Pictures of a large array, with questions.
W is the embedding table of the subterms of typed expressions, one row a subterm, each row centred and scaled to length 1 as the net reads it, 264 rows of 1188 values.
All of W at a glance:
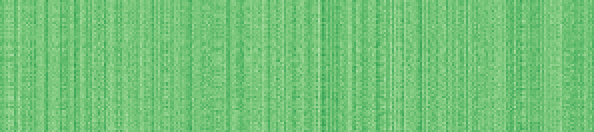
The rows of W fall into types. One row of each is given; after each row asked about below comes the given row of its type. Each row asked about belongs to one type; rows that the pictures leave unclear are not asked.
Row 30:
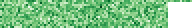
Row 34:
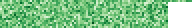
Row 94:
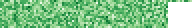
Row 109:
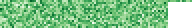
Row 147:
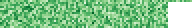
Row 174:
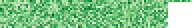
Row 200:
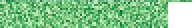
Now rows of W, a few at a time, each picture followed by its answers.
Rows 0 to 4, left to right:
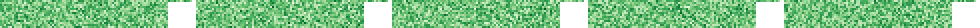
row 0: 30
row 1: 34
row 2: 200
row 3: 174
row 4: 30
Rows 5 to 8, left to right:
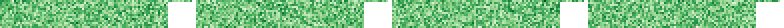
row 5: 200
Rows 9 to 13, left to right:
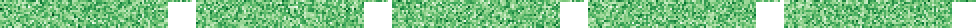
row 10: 147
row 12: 109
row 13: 109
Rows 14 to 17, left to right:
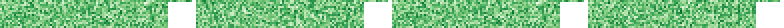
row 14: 34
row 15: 200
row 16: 34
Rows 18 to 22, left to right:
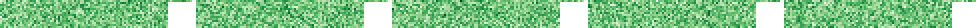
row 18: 109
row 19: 174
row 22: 94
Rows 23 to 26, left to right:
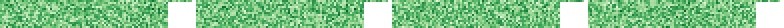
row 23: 174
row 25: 147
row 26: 174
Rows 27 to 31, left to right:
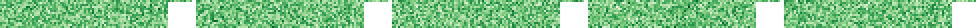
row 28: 147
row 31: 200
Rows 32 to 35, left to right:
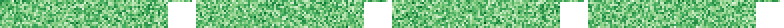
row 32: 200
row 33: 94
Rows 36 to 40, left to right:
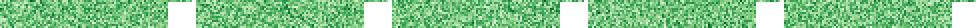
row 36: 109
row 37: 174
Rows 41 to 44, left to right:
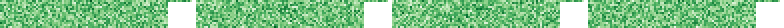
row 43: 174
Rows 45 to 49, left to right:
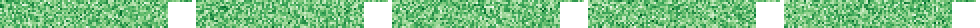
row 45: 200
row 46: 147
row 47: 147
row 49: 109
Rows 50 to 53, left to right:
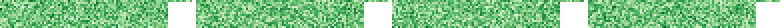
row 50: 109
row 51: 174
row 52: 34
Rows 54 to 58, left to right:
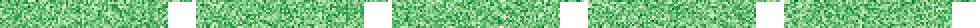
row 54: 147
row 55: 109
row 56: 94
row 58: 109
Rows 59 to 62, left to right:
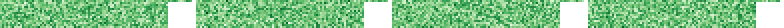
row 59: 34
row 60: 174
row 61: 94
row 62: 34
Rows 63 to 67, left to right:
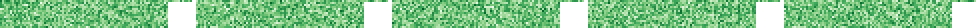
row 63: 200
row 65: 147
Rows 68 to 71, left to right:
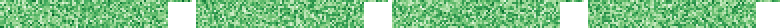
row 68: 30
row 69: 200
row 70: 174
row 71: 30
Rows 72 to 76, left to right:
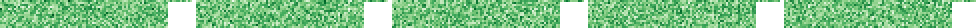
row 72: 174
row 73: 94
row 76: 94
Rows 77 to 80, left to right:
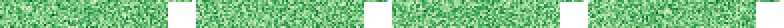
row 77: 200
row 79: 174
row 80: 109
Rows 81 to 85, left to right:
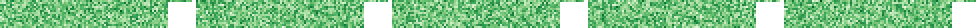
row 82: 200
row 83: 30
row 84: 94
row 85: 147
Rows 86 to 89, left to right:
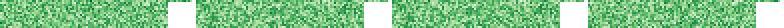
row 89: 30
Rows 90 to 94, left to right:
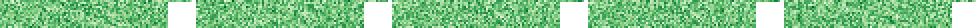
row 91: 147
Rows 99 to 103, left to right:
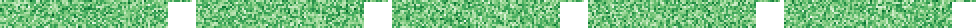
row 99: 174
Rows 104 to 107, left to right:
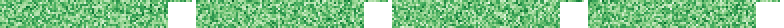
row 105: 147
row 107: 200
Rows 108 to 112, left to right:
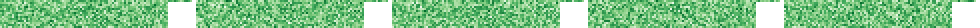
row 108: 174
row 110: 174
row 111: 147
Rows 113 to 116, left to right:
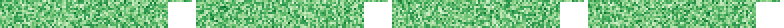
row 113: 30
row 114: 147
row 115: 200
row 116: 200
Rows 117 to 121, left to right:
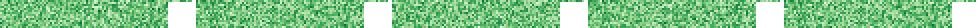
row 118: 200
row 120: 200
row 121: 200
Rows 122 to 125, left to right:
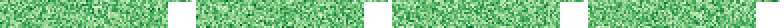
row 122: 147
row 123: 200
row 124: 147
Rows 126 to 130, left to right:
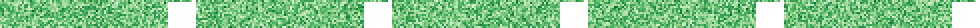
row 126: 174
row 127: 34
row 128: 30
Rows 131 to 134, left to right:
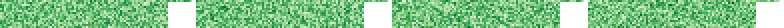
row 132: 147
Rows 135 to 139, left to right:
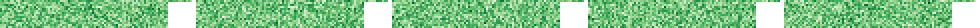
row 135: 174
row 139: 174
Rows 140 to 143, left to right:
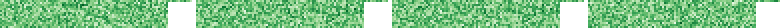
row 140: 94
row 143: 30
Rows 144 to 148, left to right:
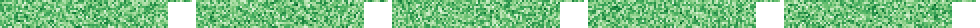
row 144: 30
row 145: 94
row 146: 200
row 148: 34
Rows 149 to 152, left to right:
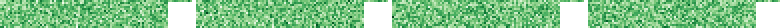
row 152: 30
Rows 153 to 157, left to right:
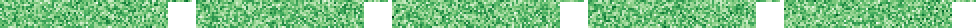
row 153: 94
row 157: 200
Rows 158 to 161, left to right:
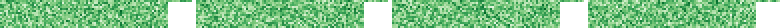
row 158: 200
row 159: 174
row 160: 174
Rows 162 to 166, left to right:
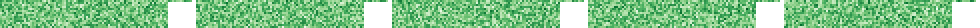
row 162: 30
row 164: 200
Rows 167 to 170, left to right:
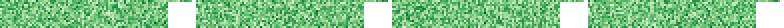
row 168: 200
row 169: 147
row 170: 30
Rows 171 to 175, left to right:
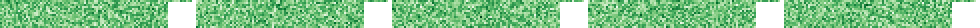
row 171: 200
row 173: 30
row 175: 94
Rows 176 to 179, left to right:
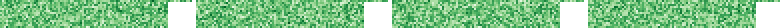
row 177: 34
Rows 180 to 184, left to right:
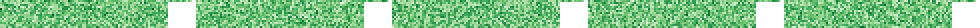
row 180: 174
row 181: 34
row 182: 174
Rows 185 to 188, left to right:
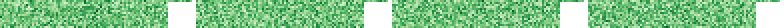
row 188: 147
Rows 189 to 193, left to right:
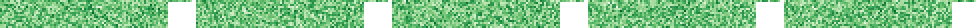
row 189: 174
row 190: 200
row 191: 94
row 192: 174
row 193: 174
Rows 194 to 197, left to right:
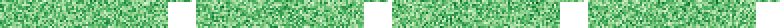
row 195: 174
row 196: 109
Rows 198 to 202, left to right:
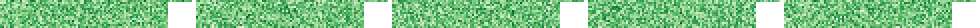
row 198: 109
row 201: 147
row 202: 109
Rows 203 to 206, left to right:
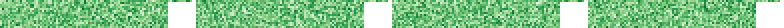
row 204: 200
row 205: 34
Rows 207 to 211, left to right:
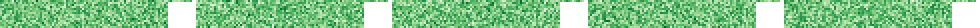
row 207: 147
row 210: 147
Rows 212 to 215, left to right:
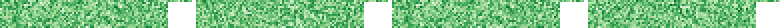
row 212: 94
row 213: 200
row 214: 94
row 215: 147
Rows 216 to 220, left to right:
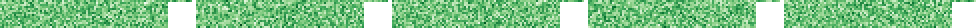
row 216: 34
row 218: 30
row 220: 94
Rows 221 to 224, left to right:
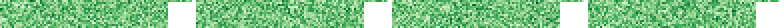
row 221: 109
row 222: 147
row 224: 30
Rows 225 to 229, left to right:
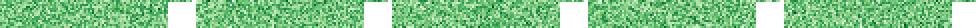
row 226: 109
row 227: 30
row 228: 94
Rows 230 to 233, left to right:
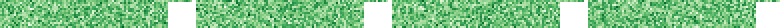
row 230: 174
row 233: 94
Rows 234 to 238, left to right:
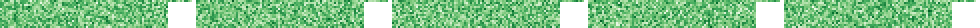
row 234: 94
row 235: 147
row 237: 200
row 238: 30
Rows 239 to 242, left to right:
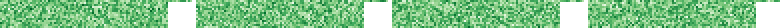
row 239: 147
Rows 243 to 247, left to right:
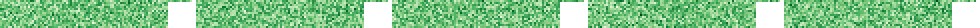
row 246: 30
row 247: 109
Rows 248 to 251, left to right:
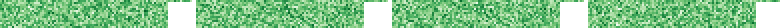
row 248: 30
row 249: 174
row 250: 147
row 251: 174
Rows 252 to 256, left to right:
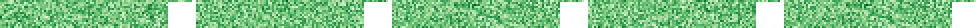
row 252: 34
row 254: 94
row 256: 94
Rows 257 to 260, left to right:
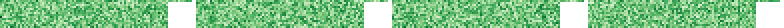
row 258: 94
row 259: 34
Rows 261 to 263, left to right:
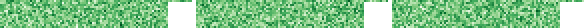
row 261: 200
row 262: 109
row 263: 30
